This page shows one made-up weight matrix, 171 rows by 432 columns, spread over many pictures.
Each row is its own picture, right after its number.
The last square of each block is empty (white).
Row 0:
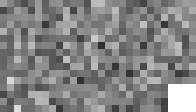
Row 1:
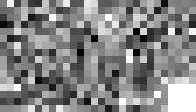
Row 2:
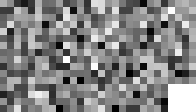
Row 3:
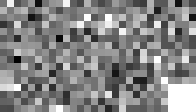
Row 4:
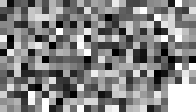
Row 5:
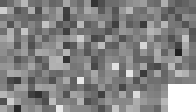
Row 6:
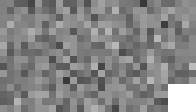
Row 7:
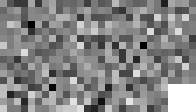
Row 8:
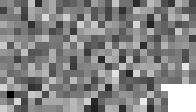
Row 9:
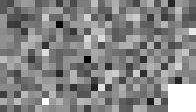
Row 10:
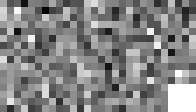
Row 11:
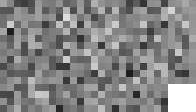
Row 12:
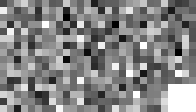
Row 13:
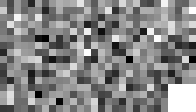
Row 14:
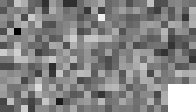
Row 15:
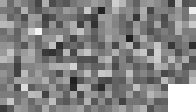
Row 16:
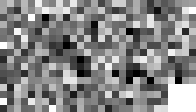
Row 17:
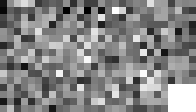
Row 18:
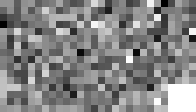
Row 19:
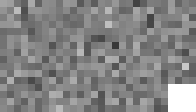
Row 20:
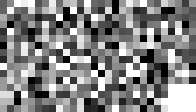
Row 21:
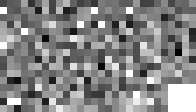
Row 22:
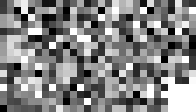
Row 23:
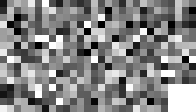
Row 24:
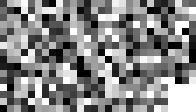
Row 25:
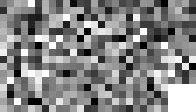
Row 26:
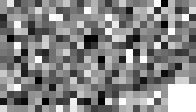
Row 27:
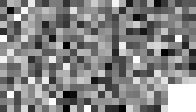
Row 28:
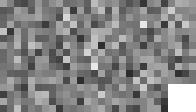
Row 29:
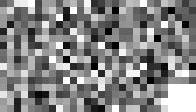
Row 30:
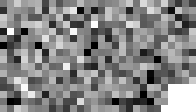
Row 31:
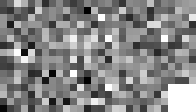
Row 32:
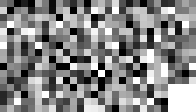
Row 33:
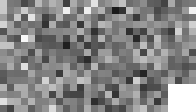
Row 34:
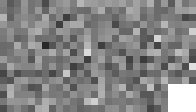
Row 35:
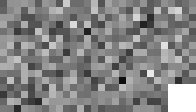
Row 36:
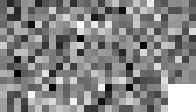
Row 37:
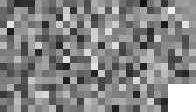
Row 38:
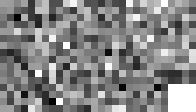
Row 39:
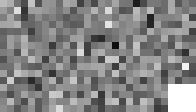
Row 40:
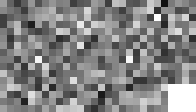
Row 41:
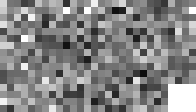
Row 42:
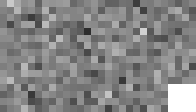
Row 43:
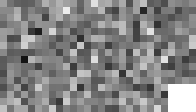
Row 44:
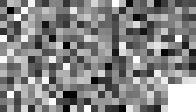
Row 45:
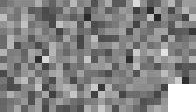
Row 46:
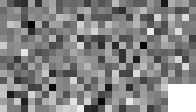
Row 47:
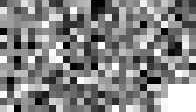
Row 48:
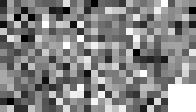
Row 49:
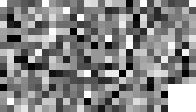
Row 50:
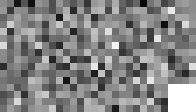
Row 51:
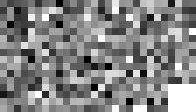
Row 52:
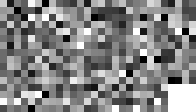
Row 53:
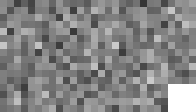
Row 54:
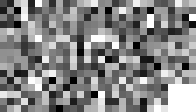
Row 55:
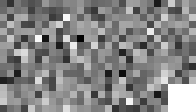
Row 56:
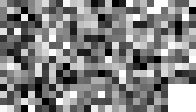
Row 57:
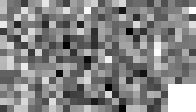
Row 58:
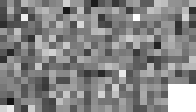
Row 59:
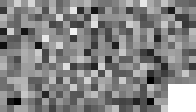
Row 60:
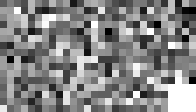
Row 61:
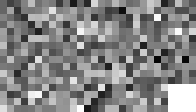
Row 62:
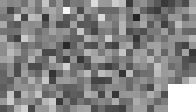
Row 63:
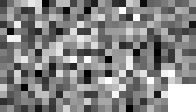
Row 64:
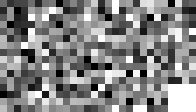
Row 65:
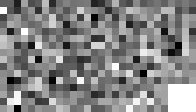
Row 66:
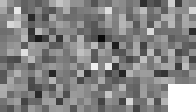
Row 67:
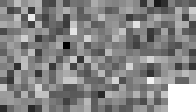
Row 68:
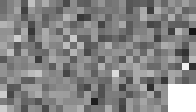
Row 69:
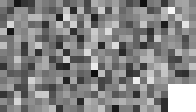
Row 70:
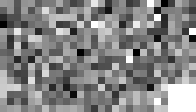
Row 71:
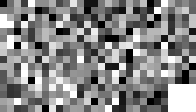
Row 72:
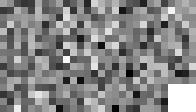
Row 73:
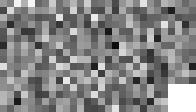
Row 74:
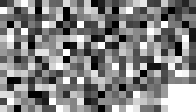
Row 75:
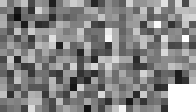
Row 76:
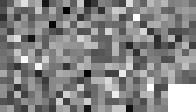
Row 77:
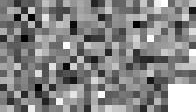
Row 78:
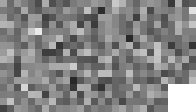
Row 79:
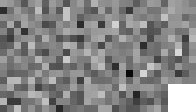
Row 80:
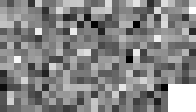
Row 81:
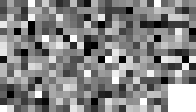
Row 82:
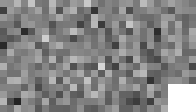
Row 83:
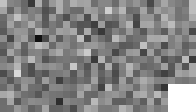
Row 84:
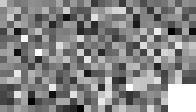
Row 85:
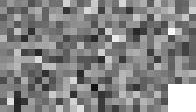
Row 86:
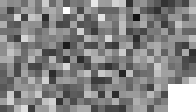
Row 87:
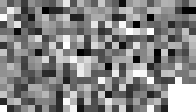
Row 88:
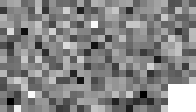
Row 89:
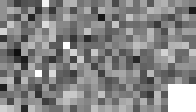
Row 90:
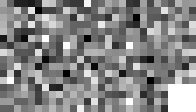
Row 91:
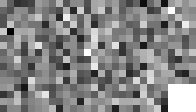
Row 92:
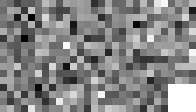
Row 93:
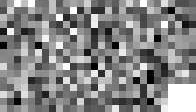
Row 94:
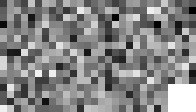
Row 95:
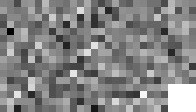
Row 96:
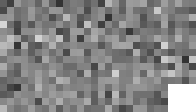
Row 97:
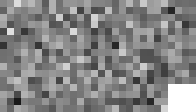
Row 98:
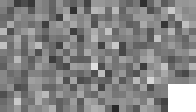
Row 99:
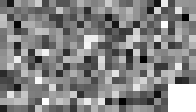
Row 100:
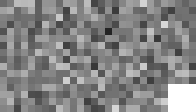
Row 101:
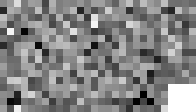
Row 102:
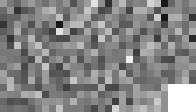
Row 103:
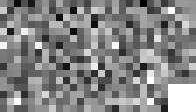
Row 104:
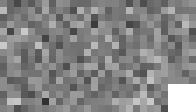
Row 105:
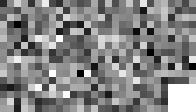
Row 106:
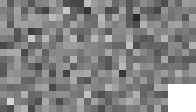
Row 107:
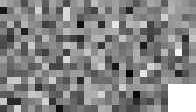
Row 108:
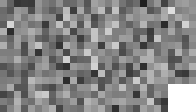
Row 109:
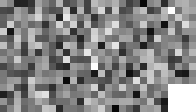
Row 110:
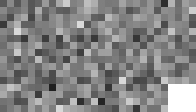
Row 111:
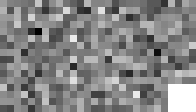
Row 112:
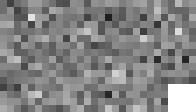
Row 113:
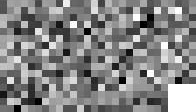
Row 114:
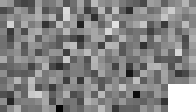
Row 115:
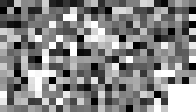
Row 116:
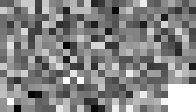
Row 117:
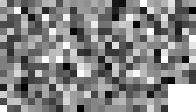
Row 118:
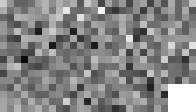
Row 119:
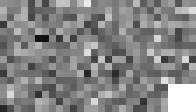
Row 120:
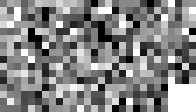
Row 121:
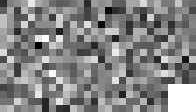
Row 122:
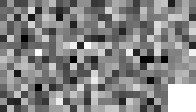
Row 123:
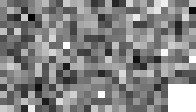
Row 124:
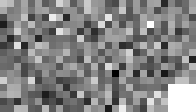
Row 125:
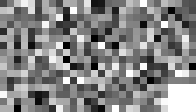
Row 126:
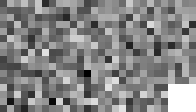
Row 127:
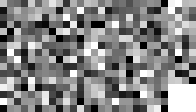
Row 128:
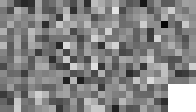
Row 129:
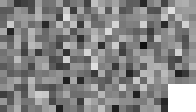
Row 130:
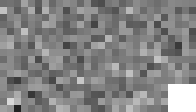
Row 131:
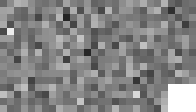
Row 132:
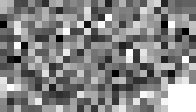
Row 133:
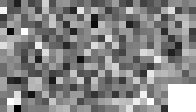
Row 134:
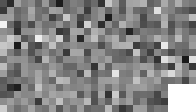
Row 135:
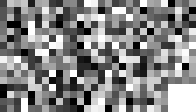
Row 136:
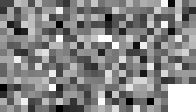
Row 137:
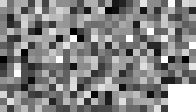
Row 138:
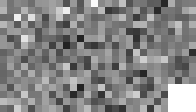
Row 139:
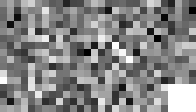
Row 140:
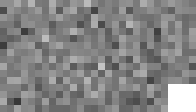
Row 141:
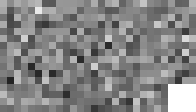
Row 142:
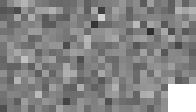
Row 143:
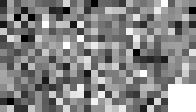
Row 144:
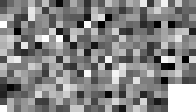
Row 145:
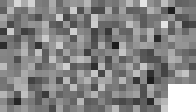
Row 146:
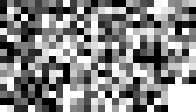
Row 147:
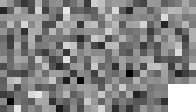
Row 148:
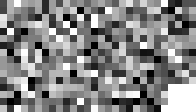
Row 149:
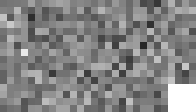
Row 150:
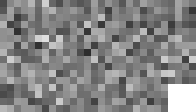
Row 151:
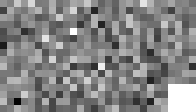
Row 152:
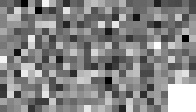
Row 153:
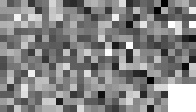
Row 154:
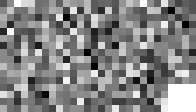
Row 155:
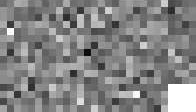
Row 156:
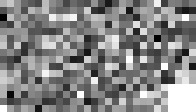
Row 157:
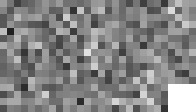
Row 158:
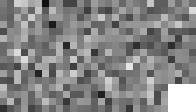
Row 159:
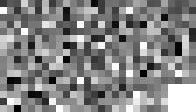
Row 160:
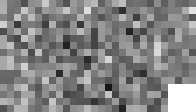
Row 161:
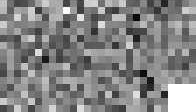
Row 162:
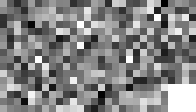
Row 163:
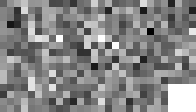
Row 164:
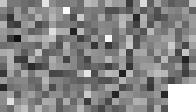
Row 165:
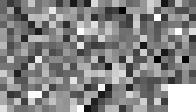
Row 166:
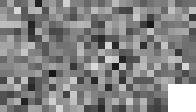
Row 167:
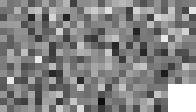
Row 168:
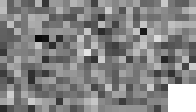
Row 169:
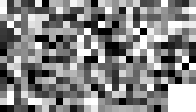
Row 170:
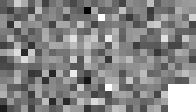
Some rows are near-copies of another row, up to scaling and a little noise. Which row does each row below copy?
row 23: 150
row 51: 64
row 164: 49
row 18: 70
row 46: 7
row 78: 15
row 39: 19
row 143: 48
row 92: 77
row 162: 40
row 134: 96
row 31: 170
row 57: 160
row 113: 35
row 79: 107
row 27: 44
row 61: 165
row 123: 56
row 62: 86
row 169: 168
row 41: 33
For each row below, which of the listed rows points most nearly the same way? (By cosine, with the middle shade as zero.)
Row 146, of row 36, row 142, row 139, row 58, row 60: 58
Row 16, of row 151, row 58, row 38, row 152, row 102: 102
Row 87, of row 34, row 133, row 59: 133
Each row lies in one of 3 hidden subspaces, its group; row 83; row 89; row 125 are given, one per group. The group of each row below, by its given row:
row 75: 89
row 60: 89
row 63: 89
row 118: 89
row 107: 125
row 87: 89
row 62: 89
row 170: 89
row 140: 125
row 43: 89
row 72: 125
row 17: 89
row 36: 83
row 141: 89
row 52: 83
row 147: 125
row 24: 89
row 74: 125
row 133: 125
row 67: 89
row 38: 89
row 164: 89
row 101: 125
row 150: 83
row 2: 125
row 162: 83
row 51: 83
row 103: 125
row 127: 125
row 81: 83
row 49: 89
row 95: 125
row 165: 83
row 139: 83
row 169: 83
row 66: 83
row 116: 125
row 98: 125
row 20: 125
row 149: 83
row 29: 125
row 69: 125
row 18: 83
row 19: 83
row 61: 83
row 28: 125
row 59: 125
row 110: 83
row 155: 125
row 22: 89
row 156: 83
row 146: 89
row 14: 89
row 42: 83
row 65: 125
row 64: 83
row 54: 83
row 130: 125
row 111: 89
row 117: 89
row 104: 125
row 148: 125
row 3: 83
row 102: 83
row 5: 125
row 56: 89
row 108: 125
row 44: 89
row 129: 125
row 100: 125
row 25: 83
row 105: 83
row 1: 83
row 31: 89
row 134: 83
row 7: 83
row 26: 83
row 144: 83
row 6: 125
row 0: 125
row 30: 125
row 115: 83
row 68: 83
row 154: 125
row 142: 89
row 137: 89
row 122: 89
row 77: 89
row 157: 125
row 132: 83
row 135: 83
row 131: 125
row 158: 89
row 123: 89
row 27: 89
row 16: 89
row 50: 125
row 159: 125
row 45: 83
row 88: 125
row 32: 125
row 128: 125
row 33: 89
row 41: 89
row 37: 125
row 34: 83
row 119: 83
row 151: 125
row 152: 89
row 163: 83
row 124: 83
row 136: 83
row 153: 89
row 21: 125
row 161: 89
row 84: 83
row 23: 83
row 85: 83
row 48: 89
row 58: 89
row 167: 83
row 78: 89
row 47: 125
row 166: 83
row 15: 89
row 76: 89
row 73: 125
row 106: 89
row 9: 83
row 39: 83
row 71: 83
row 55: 83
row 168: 83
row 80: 83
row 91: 125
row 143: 89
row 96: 83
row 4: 83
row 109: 125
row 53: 125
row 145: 125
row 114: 125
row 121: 83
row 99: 83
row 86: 89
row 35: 83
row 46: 83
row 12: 125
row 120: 83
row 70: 83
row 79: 125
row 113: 83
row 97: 125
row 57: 89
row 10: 89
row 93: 125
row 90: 89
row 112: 83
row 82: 125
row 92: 89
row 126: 89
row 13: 83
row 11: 125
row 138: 89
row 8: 83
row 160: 89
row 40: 83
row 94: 89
